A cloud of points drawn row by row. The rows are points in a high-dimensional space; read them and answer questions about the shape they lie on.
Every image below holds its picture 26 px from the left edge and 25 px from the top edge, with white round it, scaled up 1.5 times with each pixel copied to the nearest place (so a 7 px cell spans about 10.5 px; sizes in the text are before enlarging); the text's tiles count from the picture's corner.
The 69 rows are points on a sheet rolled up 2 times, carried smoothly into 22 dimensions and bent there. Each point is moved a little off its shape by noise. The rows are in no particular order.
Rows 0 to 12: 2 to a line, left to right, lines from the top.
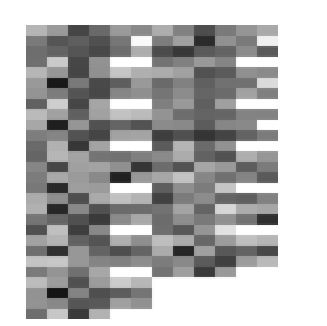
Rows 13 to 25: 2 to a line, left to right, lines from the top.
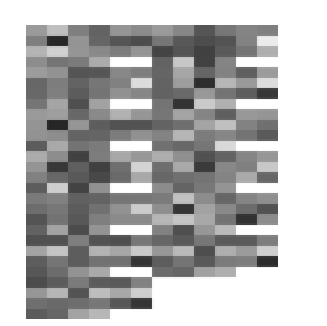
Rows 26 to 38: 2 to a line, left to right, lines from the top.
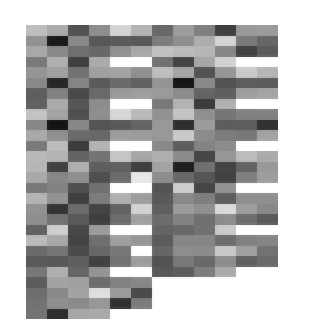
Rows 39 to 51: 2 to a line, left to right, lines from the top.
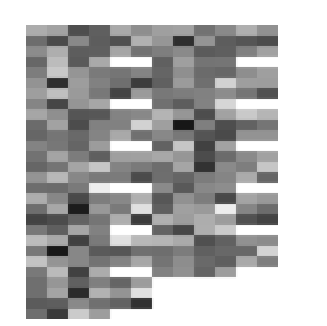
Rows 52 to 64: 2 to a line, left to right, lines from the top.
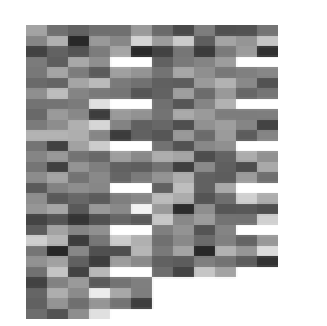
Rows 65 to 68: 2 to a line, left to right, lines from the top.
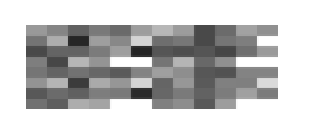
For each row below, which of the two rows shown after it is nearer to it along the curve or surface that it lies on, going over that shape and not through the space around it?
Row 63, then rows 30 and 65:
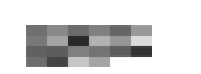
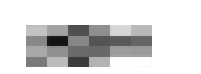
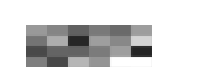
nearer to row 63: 65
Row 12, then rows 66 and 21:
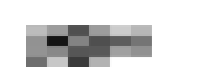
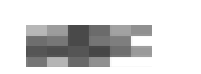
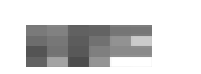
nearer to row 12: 66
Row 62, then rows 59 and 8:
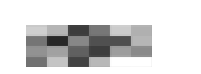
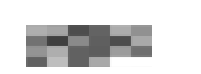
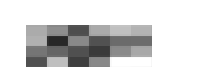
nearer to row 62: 8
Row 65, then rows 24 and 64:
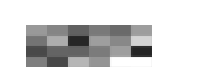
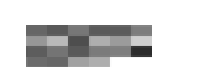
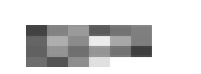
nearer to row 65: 24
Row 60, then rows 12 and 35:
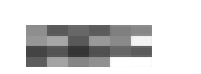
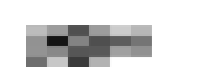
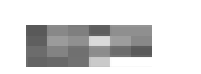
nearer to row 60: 12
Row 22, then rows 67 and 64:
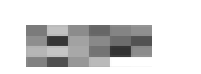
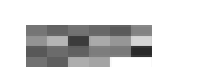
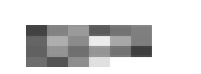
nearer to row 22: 64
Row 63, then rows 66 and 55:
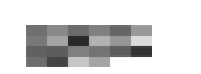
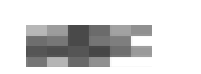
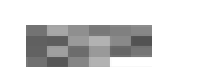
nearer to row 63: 66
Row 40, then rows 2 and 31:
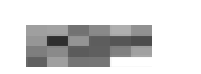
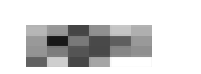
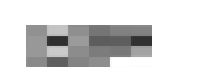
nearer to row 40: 31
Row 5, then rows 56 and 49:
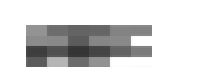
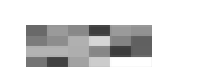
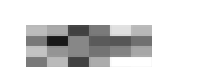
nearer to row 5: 49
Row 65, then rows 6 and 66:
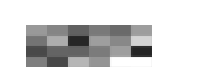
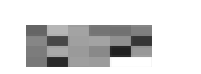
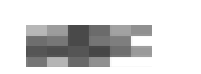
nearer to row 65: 66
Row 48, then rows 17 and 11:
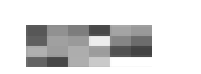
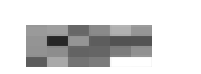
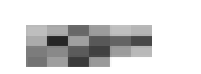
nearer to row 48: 17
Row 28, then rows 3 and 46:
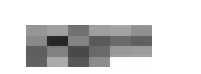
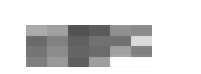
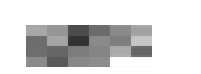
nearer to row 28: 3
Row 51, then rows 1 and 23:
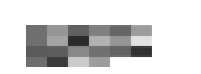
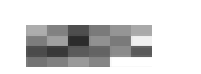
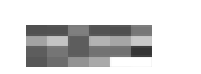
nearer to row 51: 23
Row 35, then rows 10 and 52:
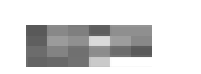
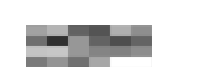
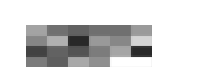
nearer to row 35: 10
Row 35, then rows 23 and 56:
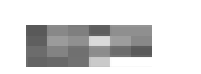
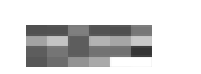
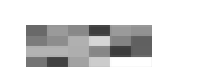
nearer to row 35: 56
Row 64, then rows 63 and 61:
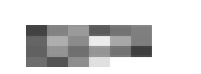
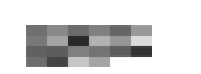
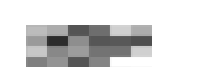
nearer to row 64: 63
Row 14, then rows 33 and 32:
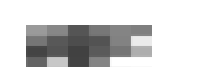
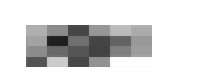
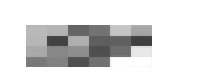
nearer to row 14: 33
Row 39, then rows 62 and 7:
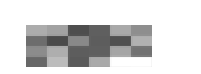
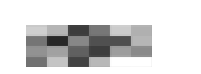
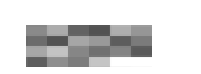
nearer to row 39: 7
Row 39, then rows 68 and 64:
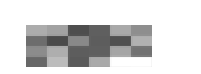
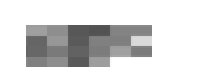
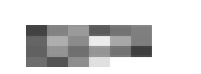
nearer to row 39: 68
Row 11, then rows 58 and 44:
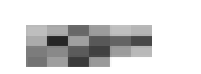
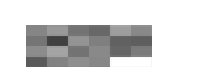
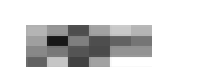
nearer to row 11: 44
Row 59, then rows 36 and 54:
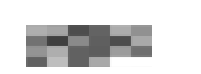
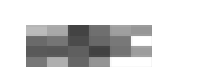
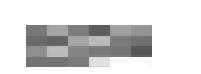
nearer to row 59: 54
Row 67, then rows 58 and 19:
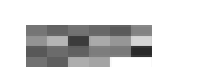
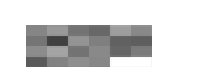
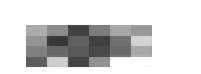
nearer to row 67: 19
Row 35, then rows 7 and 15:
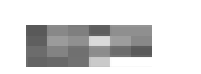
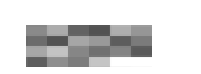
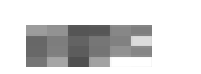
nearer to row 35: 7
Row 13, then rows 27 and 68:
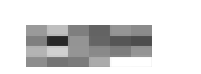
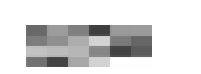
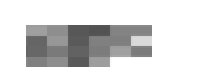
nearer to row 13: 27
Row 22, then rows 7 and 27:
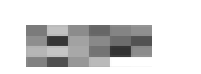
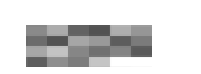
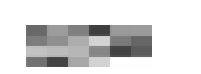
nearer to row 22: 27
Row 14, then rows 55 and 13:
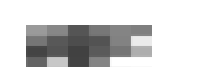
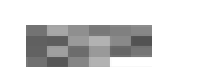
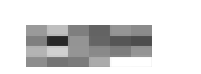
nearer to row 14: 13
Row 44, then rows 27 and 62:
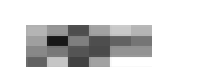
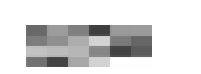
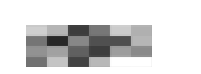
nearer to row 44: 62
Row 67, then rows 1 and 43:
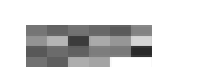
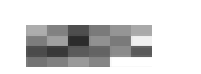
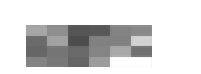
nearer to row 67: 1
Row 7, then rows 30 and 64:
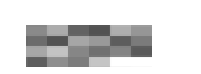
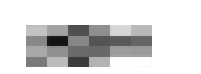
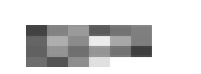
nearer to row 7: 64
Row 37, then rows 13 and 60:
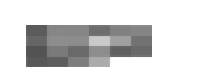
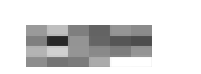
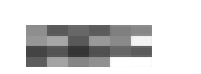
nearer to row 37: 13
